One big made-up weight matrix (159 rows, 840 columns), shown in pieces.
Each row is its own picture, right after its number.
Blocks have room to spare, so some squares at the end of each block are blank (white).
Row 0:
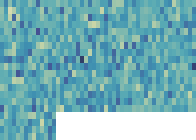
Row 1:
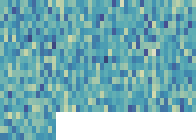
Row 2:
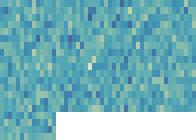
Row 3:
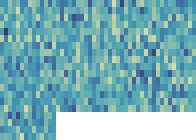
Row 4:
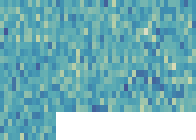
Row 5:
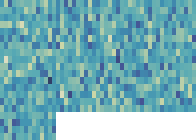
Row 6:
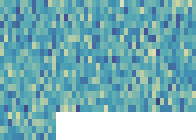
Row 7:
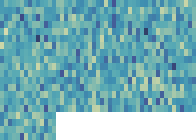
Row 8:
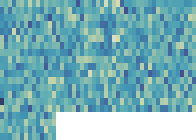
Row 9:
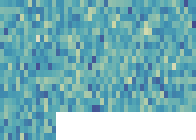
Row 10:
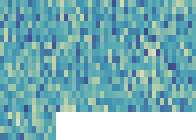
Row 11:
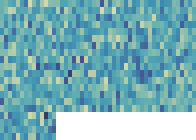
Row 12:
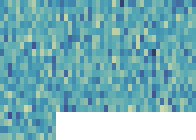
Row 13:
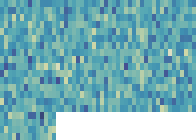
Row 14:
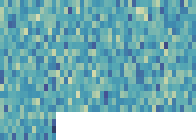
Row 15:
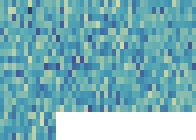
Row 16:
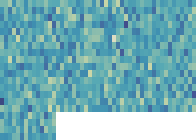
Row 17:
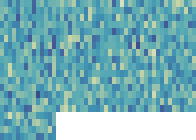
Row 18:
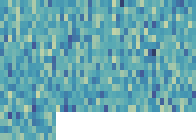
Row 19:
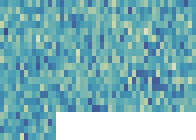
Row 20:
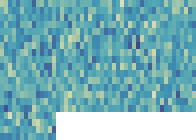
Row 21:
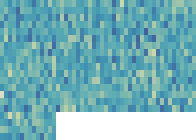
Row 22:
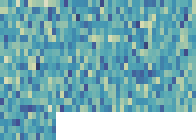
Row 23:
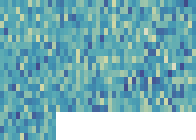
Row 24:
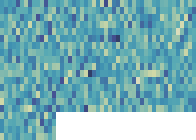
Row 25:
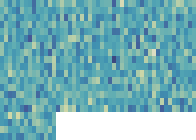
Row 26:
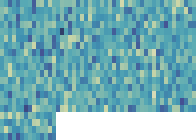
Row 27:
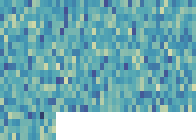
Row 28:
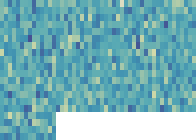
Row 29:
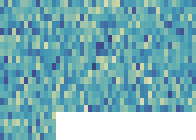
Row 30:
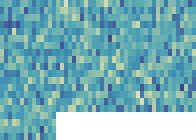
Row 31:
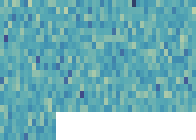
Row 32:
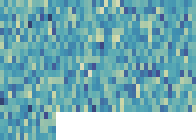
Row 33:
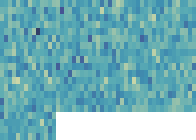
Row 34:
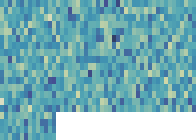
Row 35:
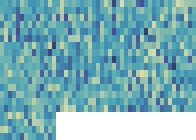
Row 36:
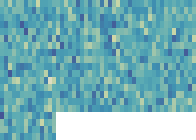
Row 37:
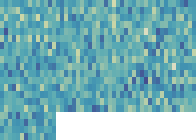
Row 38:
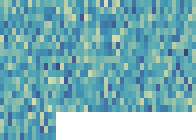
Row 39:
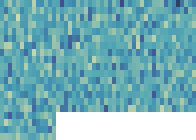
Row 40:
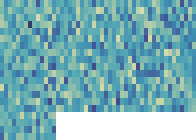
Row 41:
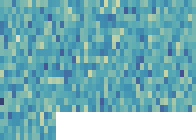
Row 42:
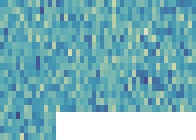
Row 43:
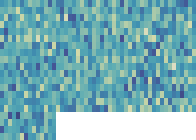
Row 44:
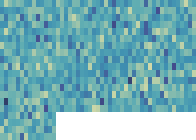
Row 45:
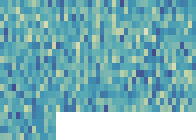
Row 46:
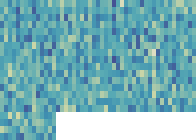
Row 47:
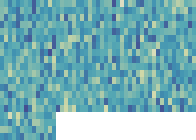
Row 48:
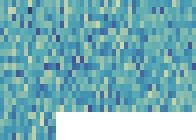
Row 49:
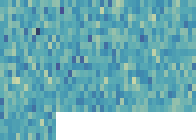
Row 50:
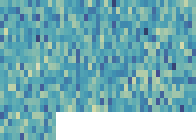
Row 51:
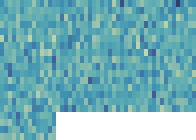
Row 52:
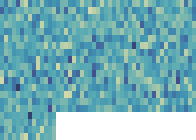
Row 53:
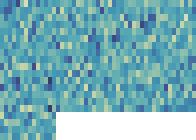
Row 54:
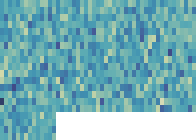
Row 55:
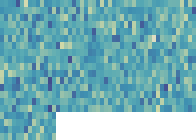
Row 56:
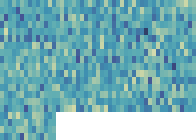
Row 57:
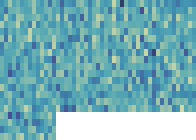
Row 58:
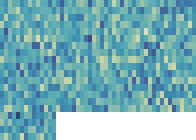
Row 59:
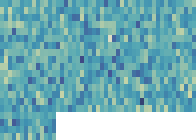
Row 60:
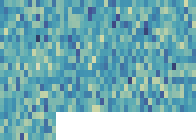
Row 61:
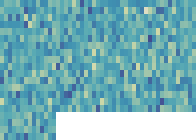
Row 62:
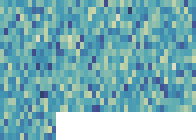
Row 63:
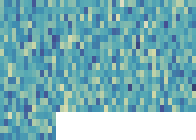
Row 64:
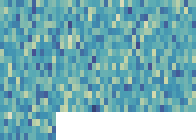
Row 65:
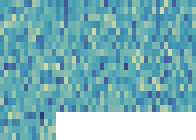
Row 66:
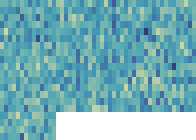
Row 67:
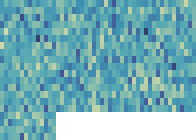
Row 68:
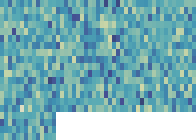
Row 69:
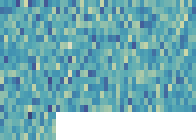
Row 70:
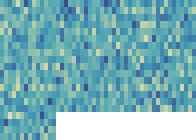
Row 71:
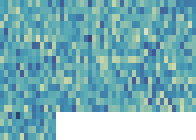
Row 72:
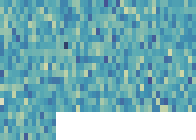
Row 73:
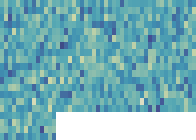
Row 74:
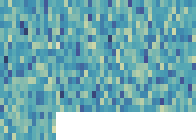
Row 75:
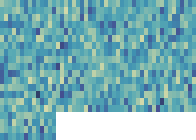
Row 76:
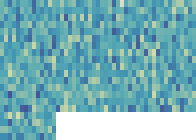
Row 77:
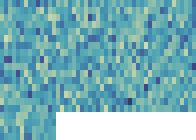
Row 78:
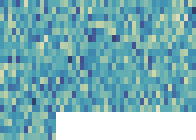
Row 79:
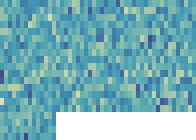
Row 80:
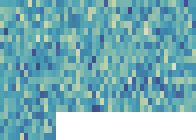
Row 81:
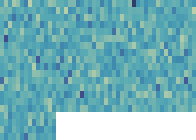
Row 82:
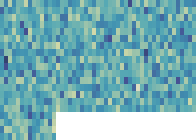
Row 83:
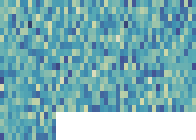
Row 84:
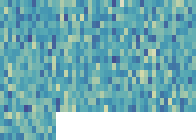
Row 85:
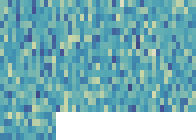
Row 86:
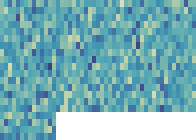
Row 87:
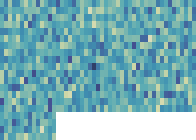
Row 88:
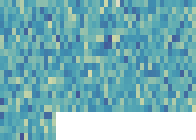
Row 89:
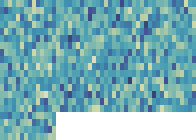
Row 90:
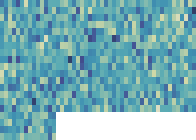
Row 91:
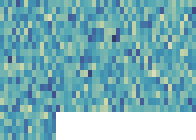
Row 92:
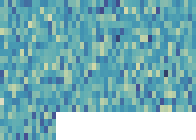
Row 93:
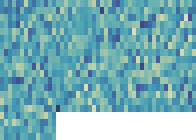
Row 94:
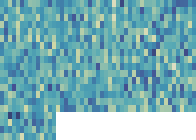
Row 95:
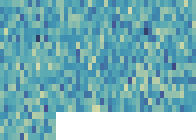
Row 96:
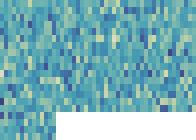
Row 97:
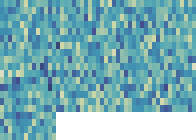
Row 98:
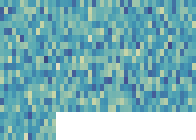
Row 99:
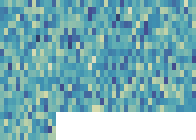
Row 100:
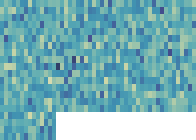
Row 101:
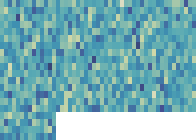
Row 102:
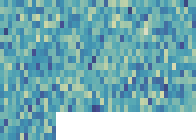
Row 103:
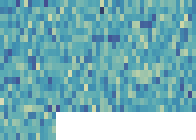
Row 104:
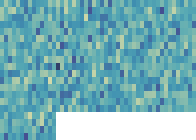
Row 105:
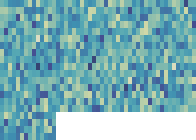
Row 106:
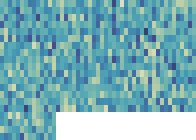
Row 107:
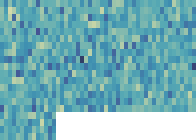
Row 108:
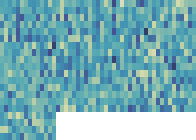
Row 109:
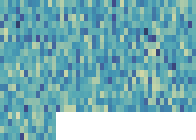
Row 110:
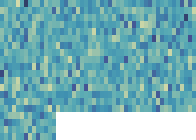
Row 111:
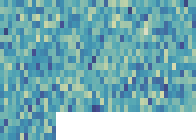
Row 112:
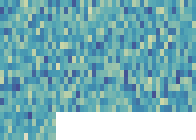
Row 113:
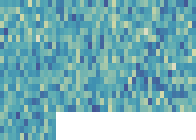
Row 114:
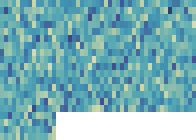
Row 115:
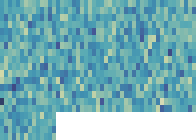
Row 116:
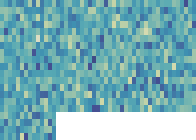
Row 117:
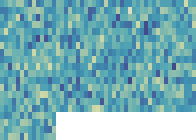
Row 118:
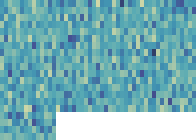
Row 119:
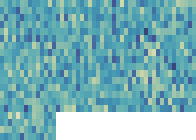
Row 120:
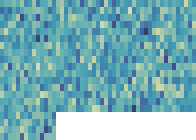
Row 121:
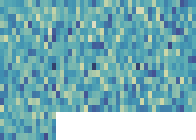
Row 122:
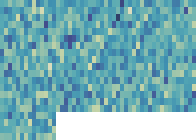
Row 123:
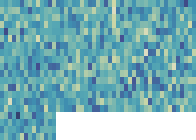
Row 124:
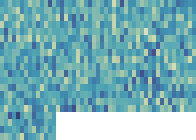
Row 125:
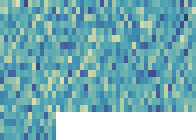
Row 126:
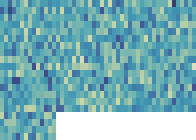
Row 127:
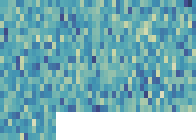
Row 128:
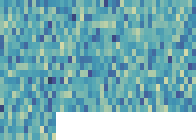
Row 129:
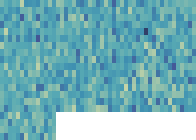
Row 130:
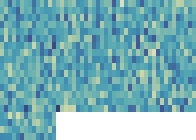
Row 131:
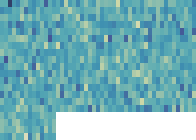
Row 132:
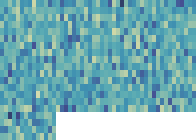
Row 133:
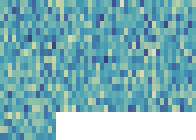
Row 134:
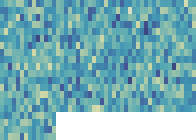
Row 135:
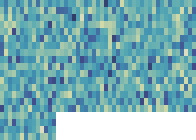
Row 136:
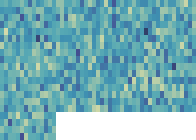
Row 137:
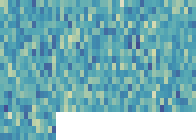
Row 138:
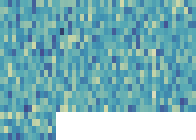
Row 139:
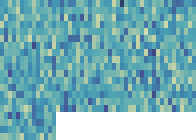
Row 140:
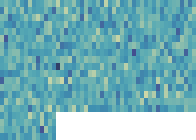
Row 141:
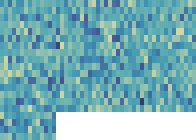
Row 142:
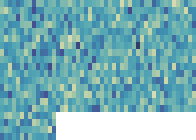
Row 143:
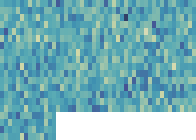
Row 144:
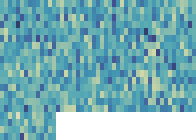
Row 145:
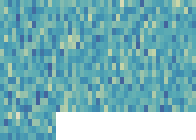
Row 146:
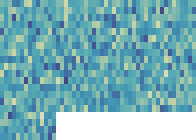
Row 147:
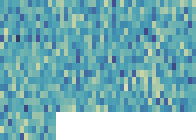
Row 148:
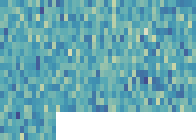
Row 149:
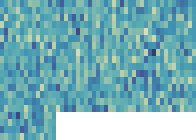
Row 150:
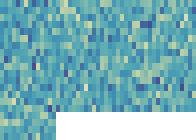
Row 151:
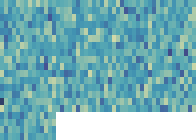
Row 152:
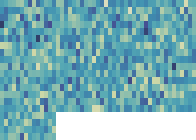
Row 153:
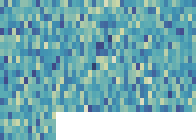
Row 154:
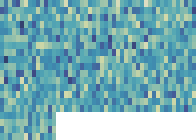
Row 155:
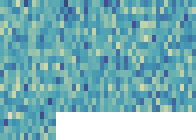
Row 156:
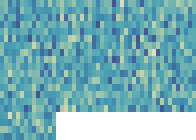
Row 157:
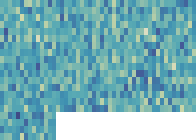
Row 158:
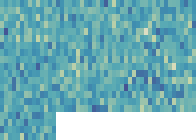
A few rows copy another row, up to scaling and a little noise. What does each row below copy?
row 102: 111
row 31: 81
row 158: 4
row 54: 115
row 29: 153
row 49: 33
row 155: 70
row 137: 20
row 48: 15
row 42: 148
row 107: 0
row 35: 108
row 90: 78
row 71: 58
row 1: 133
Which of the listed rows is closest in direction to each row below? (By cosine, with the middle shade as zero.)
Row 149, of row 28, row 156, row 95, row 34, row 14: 14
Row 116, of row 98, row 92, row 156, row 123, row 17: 123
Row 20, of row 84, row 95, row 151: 84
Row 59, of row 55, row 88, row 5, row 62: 5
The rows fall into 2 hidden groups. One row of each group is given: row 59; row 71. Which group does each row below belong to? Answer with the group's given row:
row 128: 59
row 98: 59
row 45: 71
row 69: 59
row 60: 71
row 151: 59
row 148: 71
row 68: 59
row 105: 71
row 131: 59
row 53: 59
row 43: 71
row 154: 59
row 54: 59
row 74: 59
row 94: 71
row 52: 59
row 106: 71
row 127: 71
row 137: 71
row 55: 59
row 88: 59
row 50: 71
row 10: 71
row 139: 71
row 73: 59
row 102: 71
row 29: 59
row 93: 59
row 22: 59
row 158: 71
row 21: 71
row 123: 71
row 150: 59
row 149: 71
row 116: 71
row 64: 71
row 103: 59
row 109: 71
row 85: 71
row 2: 71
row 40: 59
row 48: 59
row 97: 59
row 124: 71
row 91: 59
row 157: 71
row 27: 59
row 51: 71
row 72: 59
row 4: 71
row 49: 59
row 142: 71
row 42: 71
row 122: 71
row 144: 71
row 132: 71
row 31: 59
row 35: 71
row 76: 71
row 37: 71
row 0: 59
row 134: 71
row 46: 71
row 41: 59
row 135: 59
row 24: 59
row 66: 71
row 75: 59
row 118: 71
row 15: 59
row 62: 71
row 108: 71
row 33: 59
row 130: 71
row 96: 59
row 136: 71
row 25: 71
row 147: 71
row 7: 71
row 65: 59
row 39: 71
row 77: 59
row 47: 71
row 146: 59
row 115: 59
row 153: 59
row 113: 71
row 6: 71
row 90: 59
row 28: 71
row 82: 59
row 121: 59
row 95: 71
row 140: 59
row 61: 59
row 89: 71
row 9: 71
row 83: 59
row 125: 59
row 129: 71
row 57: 71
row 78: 59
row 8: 59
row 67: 71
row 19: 71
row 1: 71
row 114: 71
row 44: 71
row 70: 59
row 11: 59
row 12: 71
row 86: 71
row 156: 71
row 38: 59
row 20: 71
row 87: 59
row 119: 71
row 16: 59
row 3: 71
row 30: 59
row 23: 71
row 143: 71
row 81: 59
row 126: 59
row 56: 71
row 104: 59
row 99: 71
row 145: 71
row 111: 71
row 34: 59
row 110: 59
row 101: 71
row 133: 71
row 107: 59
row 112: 59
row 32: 59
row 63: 71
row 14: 59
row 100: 59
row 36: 59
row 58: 71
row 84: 71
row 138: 71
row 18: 71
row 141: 59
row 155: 59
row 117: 71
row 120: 71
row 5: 59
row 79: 59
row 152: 71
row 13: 59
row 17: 71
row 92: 59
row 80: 71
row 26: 71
